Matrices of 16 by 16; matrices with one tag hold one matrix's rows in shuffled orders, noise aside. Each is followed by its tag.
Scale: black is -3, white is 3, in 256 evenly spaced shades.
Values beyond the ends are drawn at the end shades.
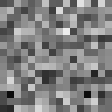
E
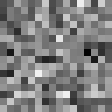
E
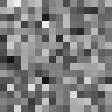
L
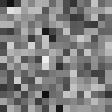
L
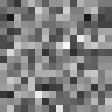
E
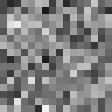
L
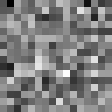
E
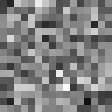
E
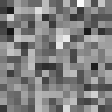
E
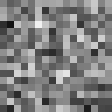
E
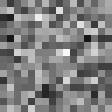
E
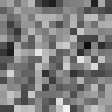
E
